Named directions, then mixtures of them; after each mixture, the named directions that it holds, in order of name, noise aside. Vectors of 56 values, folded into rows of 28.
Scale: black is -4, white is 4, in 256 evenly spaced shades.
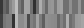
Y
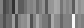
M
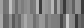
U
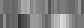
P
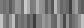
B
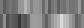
P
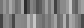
B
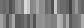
B, P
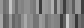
U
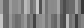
B, U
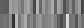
U, Y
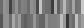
U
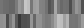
B, P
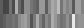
M, Y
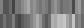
M, P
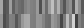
M, U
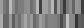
U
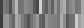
U, Y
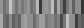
U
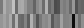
M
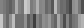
B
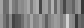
P, U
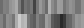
P, Y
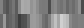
P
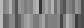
U, Y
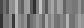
Y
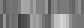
P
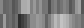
P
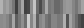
B, Y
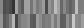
B, M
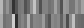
M, Y
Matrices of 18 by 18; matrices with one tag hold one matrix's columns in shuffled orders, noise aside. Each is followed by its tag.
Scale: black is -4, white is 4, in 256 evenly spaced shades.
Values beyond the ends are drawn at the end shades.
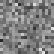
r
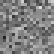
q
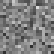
q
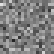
r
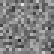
r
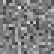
q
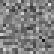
r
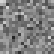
q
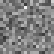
q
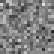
r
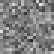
r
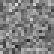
r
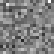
r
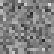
r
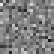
r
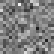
r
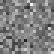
r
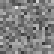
q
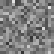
q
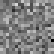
r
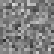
r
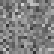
r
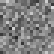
q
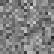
q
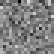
q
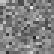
q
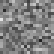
r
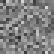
q
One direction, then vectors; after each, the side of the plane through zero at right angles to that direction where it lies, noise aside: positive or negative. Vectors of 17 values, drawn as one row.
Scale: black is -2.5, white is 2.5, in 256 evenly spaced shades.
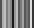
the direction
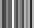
negative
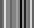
positive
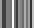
negative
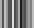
negative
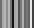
positive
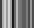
positive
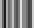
negative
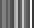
positive
